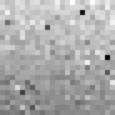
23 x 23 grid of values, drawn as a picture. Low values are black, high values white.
Stripes: none. Grain: fine. Slope: up to the top. Average level on the scale: 70%.
